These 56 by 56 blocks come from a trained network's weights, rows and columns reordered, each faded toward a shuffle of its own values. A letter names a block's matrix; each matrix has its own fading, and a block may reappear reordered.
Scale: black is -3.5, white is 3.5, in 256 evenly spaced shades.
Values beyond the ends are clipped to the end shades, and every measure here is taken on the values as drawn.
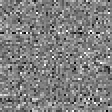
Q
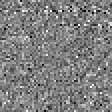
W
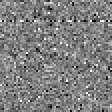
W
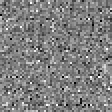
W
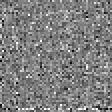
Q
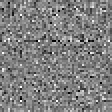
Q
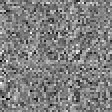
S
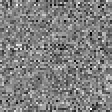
S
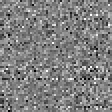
Q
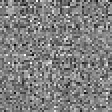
S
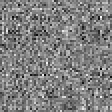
S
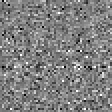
W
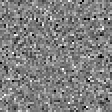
W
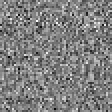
S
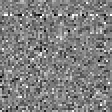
Q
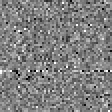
W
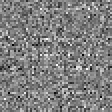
S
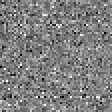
W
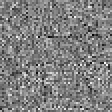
S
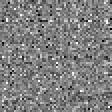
W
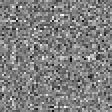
S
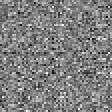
S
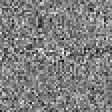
S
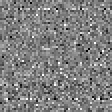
W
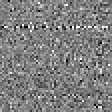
Q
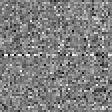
Q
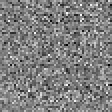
S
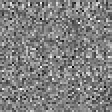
S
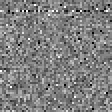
W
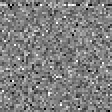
W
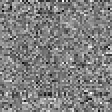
S
